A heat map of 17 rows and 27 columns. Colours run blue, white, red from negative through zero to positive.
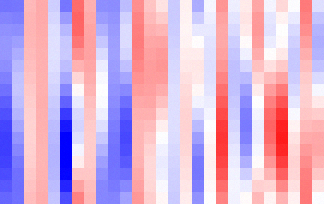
The ninth with the highest average is the bottom right. The ninth with the lowest average is the bottom left. Streaks run downward.
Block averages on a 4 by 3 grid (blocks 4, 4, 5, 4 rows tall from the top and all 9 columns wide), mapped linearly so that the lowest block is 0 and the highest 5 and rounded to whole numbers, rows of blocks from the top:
223 / 233 / 015 / 015
